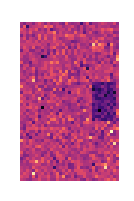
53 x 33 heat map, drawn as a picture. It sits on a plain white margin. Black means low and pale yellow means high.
The distribution is heavy-tailed on both sides. No regular stripes run through it. In the middle right lies a patch that is lower than the rest. Neither half mirrors the other. On average the colour sits 50% of the way up the scale.
